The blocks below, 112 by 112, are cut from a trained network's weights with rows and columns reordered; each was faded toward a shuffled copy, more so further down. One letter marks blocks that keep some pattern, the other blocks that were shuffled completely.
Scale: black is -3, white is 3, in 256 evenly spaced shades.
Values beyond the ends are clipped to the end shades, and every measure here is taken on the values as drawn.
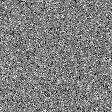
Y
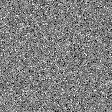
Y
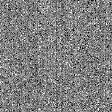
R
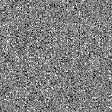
R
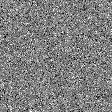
Y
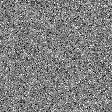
Y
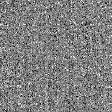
R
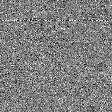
R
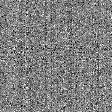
R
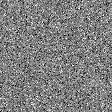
Y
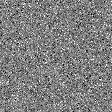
Y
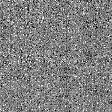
R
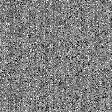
R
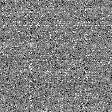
R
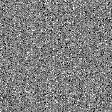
R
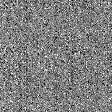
R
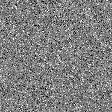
Y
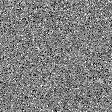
Y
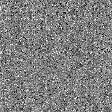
R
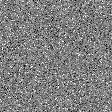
Y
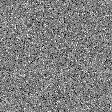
Y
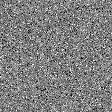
Y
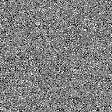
R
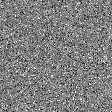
Y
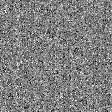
R
